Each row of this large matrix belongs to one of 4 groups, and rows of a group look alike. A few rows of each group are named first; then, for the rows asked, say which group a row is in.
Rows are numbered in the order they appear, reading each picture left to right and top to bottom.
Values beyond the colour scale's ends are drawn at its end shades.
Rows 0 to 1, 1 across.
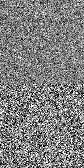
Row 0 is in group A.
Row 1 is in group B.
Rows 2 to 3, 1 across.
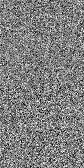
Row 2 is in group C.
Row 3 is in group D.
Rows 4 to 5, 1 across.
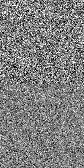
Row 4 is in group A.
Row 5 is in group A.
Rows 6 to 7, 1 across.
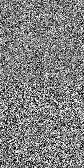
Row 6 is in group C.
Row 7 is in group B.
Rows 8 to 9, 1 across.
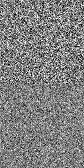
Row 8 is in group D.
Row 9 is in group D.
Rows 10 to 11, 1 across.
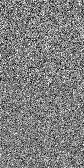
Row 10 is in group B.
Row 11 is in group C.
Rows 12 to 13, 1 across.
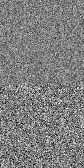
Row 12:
C
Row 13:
A
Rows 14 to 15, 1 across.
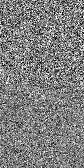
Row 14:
C
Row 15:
A
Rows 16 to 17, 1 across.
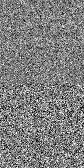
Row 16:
D
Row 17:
C
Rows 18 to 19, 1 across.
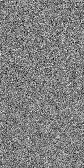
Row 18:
A
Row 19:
B
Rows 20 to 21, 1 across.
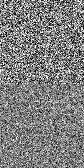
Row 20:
C
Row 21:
D
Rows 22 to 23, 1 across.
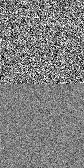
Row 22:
D
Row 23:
D
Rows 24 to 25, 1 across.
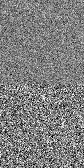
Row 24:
A
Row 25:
A
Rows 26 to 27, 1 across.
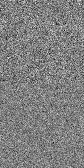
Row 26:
B
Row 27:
A
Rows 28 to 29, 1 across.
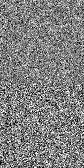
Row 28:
B
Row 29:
B
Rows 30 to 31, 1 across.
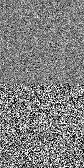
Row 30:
D
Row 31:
D
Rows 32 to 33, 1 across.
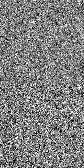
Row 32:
B
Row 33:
B
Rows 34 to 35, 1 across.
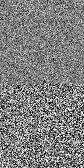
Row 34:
A
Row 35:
C
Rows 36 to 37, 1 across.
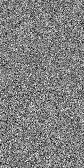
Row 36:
C
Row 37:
B
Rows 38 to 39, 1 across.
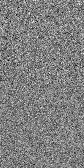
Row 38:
B
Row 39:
A
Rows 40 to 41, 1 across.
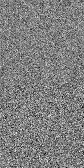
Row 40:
D
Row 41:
C
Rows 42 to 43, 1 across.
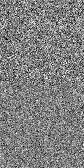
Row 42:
B
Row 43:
C
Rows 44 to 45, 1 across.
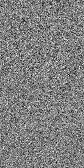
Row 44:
D
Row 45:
D
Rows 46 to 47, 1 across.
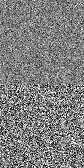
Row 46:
C
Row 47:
A
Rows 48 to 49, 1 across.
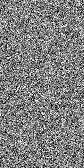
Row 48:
B
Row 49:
A
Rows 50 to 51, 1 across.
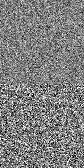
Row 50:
D
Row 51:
A
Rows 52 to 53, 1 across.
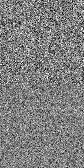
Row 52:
C
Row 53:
D
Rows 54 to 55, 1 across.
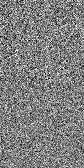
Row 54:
B
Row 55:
D
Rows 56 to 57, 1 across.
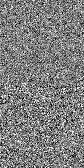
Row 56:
C
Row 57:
A
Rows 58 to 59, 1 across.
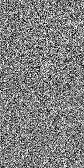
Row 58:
D
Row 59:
D
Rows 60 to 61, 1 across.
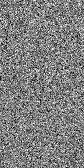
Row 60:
B
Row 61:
D
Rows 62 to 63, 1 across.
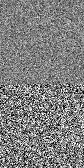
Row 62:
D
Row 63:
A
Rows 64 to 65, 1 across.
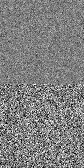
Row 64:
C
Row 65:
B
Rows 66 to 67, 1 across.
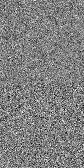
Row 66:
B
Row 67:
C
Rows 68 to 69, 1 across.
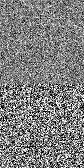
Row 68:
D
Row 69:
C
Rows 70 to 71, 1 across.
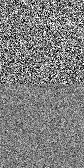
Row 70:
D
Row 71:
A
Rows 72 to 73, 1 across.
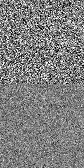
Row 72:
D
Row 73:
A
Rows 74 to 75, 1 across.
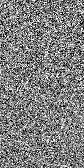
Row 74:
C
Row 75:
A
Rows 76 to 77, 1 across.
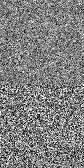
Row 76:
B
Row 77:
A
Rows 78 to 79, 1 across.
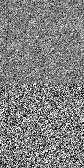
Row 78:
B
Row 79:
B
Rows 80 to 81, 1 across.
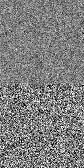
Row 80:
C
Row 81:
D
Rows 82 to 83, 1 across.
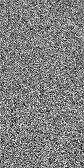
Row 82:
D
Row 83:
D
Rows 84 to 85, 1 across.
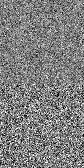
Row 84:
C
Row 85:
B
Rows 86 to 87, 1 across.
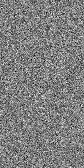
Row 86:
D
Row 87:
A
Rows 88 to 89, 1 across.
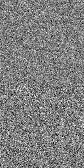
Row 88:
A
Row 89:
A
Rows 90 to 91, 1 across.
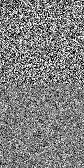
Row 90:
D
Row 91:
B
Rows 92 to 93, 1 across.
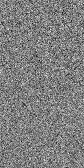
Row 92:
C
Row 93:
D
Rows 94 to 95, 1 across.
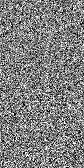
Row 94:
C
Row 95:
D
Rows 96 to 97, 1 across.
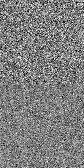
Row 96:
A
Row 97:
C
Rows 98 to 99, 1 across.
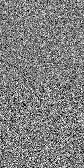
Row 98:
A
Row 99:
D
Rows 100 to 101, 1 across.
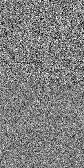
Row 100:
C
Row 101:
D
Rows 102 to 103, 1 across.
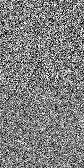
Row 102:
C
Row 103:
A
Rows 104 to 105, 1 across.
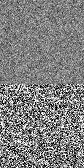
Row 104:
B
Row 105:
A
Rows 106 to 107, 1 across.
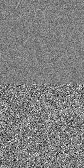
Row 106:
A
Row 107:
B
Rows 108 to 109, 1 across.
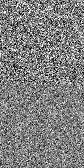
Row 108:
A
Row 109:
B
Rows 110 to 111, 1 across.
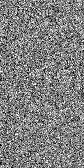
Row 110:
B
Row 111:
B
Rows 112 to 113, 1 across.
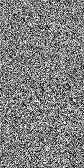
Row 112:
D
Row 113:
D
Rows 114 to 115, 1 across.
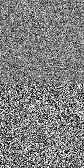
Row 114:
A
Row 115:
B
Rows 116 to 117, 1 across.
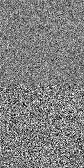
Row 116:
D
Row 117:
D
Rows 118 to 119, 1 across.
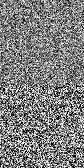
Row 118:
D
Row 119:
A
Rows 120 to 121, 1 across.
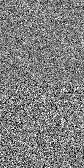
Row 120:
A
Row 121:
A
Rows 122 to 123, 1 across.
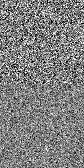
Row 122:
A
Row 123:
D
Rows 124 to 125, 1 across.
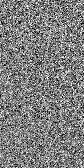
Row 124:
C
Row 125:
C
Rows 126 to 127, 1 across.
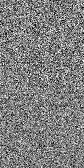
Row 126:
C
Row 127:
A
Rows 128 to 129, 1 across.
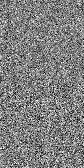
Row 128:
B
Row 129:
C
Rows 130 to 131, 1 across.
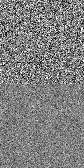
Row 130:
C
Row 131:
B
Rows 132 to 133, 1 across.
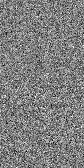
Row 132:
C
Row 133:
A
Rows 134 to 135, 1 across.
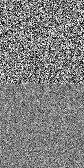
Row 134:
C
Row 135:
D
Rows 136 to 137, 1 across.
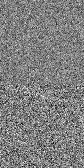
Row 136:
B
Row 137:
A
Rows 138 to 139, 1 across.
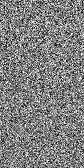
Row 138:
B
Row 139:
D
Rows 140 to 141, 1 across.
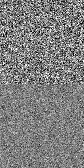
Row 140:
C
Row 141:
C
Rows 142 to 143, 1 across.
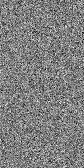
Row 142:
C
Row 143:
D
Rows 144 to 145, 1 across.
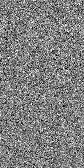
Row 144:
B
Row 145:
A
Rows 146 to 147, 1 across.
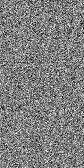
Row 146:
C
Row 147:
C
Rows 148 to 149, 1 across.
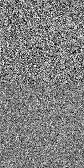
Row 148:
D
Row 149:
D
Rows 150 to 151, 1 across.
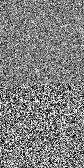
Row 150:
B
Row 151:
D
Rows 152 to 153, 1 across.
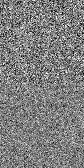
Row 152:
C
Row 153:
A
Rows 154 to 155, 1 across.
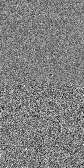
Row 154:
A
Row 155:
C
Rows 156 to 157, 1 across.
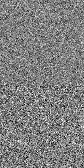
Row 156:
A
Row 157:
A
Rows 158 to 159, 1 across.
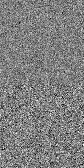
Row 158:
C
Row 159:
C
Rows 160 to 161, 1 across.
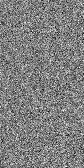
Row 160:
C
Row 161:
D
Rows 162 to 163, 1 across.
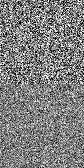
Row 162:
C
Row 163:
D
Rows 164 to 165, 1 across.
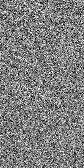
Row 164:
A
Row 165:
A
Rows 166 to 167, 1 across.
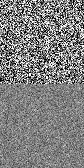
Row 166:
B
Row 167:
B
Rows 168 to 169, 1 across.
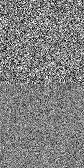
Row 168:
B
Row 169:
D
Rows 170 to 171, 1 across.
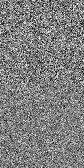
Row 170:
C
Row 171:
A
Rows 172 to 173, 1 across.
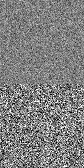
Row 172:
D
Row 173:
D
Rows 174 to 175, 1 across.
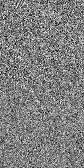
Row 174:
A
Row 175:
D
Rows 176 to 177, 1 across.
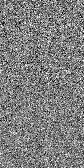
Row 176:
C
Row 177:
C
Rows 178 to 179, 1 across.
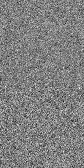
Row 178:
B
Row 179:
B
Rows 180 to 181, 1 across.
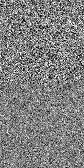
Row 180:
D
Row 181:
D
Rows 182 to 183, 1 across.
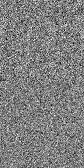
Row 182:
B
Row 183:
D
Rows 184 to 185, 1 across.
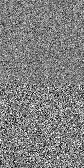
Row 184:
C
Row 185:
B
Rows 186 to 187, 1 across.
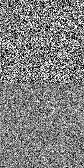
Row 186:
D
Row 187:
D
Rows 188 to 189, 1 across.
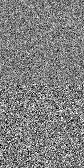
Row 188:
D
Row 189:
B
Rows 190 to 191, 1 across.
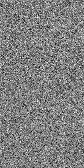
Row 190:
D
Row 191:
D
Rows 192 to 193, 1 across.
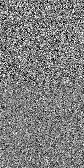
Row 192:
A
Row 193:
C
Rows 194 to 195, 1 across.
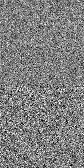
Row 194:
D
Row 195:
A
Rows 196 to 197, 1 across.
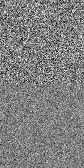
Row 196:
A
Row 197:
B
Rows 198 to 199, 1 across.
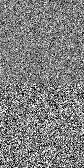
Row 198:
C
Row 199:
B
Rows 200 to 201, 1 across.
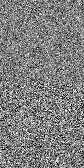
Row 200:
B
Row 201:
C
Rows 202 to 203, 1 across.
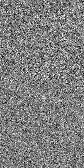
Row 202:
D
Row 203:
A
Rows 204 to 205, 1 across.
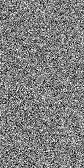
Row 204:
A
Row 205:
A
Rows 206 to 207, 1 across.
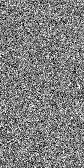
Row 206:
A
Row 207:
B
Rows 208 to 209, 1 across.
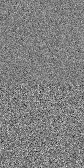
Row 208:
A
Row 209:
D
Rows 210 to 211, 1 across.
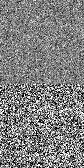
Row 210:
B
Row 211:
B
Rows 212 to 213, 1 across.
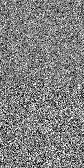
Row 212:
B
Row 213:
B
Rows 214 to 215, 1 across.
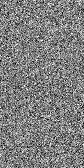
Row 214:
B
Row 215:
C
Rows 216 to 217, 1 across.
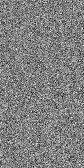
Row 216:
C
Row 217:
B
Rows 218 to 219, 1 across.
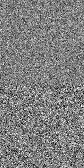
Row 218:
D
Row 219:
A
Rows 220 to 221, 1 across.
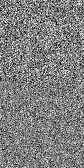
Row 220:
B
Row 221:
C
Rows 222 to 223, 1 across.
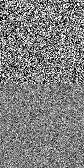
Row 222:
A
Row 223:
D
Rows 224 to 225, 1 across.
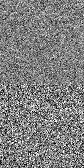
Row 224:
A
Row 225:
B
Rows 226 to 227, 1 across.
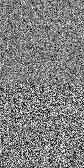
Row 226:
D
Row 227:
D
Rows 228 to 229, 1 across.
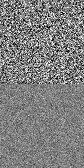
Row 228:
D
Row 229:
A
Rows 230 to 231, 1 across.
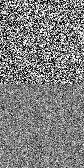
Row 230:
A
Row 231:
C
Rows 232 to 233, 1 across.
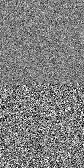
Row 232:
A
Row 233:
C
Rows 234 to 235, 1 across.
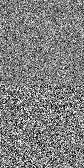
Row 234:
B
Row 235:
A
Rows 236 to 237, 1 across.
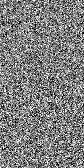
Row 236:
C
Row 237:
C
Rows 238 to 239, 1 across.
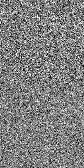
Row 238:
D
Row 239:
D
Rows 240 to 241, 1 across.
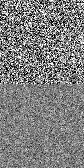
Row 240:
A
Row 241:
C
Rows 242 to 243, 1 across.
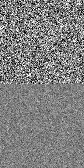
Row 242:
B
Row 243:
D
